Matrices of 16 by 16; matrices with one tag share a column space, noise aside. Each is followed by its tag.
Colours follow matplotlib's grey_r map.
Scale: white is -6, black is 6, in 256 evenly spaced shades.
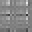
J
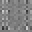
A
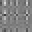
J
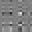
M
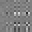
M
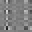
A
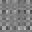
A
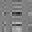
M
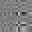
M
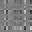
A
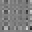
A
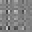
A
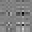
M
